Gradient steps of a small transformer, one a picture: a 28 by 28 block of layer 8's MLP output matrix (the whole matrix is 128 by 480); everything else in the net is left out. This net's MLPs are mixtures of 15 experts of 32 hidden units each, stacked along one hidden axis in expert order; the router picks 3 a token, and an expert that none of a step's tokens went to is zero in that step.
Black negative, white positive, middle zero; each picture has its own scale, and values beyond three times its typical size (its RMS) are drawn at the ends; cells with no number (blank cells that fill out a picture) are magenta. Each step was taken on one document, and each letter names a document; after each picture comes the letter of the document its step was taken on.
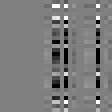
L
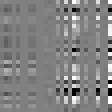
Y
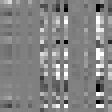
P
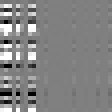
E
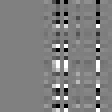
L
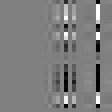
L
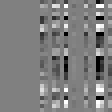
P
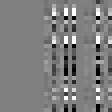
L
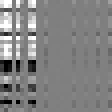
E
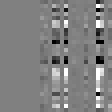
P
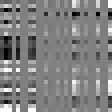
Y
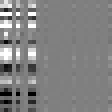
E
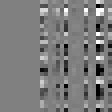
P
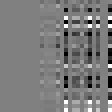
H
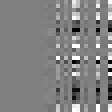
Y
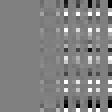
H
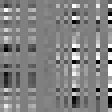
Y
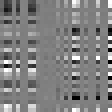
Y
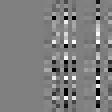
L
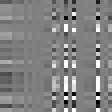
L
